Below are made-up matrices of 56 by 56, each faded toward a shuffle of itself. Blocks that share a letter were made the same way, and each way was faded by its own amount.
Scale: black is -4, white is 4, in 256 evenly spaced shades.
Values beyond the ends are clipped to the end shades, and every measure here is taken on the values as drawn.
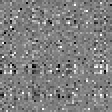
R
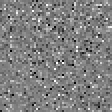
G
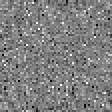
G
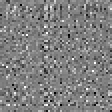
R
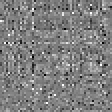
R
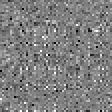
R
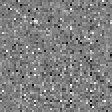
G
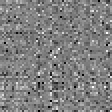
R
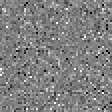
G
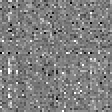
G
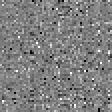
G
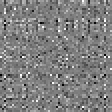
R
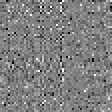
R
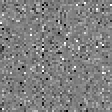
G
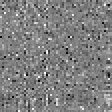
G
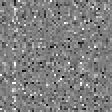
G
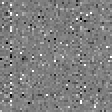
G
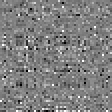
R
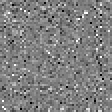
G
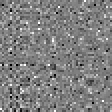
R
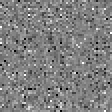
G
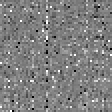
G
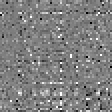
R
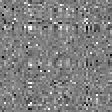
R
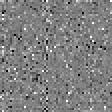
G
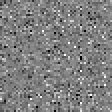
G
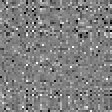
R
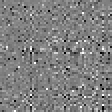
R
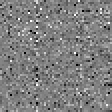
G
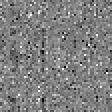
G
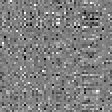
R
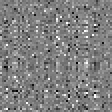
R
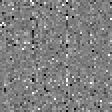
G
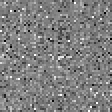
G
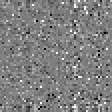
G
